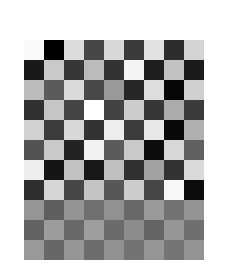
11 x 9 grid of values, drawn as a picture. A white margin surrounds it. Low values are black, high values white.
The field is checkered. No overall slope runs across the table. The bottom middle is the smoothest part. On average the colour sits 50% of the way up the scale. A horizontal seam about 70% of the way down splits the table, and the bottom part is calmer.
